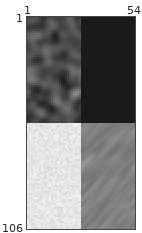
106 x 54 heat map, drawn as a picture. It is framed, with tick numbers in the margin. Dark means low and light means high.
It is made of 2 by 2 panels. Panel 1,1: low, blotchy. Panel 1,2: very low, flat. Panel 2,1: very high, fine-grained, faint in contrast. Panel 2,2: middling, slanting up to the right, faint in contrast.
